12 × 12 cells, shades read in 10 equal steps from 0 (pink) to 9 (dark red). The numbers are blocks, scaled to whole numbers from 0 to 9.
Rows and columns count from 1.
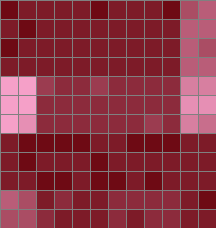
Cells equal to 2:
3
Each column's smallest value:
0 0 6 7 7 6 7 7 6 7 1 1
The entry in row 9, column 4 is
8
